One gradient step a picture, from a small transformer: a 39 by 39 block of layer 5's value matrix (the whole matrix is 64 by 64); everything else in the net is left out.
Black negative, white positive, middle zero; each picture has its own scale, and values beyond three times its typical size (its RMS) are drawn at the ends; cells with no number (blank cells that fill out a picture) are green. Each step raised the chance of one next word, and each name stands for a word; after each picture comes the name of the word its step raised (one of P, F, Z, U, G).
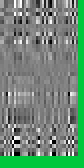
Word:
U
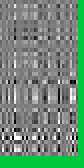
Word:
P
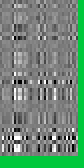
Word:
P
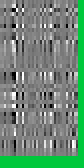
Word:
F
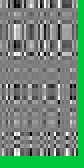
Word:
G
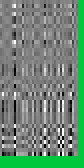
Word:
U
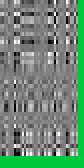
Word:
U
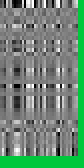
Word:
G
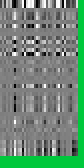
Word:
G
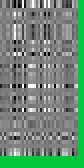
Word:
G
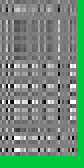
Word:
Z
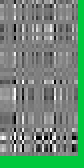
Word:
P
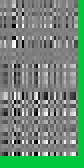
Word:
F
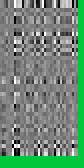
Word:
U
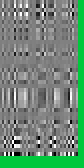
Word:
U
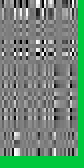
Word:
G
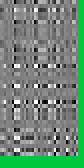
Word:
Z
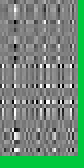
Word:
Z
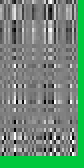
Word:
Z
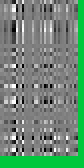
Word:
Z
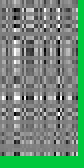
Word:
F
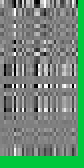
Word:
G
